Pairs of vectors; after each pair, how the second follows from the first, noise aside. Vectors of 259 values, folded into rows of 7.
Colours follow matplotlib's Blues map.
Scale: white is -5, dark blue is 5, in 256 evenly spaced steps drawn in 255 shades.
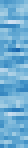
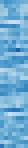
copied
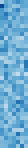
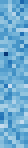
wrapped around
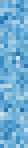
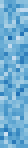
wrapped around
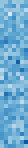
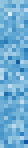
copied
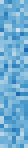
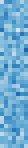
copied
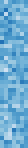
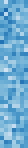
copied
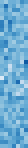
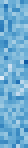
copied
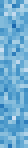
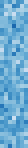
copied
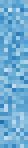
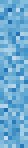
sign-scrambled
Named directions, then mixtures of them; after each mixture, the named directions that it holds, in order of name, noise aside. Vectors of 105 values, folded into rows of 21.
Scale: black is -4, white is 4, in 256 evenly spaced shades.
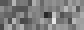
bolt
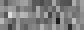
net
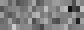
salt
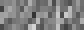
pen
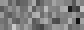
salt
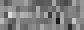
net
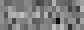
net, salt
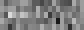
net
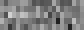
net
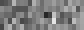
bolt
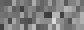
bolt, pen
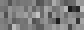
net, salt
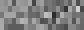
bolt, salt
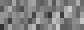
bolt, pen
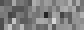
bolt, net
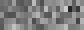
bolt, salt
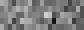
bolt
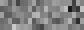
salt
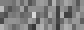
pen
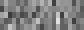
net, pen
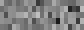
net, salt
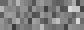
salt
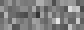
net, salt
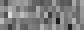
net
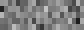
pen, salt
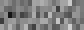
net, pen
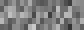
net, pen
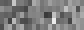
bolt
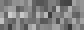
net, pen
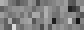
bolt, salt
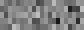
net, salt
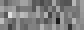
net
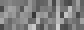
pen
